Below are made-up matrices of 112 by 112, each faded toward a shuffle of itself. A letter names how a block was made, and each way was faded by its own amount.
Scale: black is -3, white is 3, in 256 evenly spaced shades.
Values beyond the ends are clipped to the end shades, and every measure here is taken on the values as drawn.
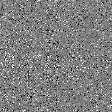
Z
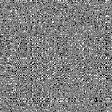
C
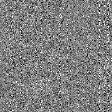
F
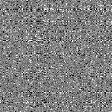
C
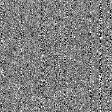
F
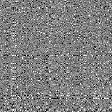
C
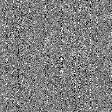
F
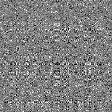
C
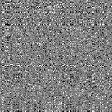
C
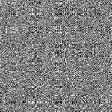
C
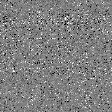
Z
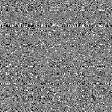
C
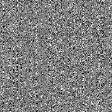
F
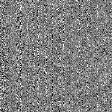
F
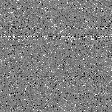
Z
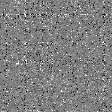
Z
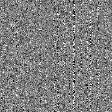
F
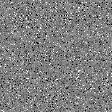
Z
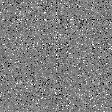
Z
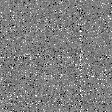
Z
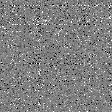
Z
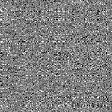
C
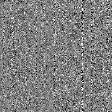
F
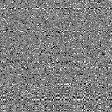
C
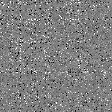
Z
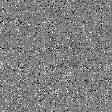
Z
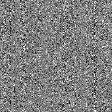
F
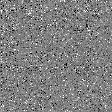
Z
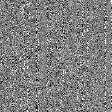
F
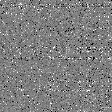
Z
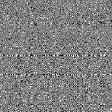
C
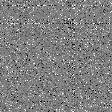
Z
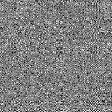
C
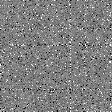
Z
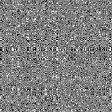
C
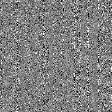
F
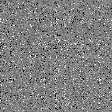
Z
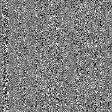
F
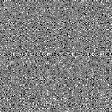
C
